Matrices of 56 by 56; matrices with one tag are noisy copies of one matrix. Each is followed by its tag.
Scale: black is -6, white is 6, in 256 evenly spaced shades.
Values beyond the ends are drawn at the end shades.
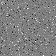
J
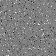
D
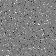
D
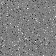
J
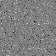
D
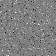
D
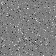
J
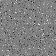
D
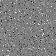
D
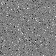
J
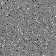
J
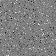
D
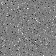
J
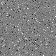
J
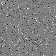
J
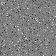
J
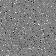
D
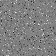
D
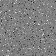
D
